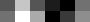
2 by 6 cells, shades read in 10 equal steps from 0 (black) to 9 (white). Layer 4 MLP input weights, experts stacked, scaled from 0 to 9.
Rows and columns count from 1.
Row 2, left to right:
4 9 6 0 2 5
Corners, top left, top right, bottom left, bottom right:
3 4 4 5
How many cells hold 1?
1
